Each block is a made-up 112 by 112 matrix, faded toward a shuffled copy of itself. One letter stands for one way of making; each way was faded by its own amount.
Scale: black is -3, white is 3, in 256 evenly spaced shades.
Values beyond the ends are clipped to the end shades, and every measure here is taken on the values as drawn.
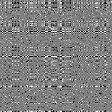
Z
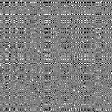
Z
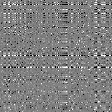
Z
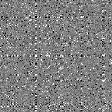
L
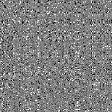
L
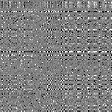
Z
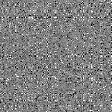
L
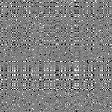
Z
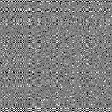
Z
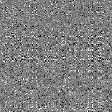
L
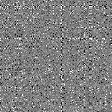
L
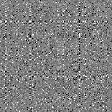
L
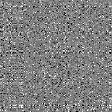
L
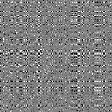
Z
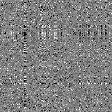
L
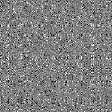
L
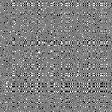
Z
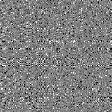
L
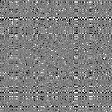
Z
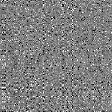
L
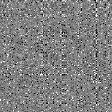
L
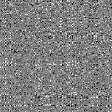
L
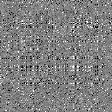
L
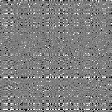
Z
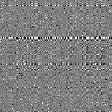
Z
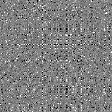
L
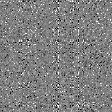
L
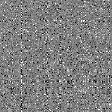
L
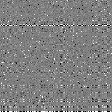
Z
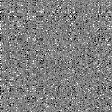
L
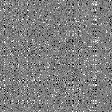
L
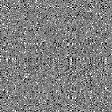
L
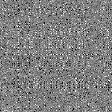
L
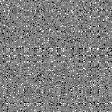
L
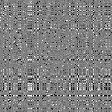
Z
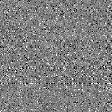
L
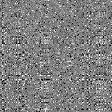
L
